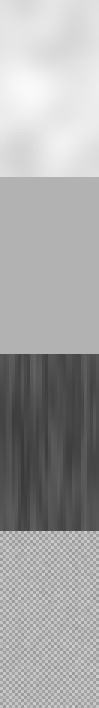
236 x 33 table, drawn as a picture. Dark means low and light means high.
The table splits into 4 rows of 1 panel. Panel 1,1: very high, smooth, faint in contrast. Panel 2,1: high, flat. Panel 3,1: low, streaked downward, faint in contrast. Panel 4,1: high, checkered.
